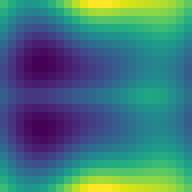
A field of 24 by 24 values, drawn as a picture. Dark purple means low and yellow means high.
There are no lone odd cells. The middle left is the ninth with the lowest average. On average the colour sits 40% of the way up the scale. It is mirror symmetric from top to bottom.
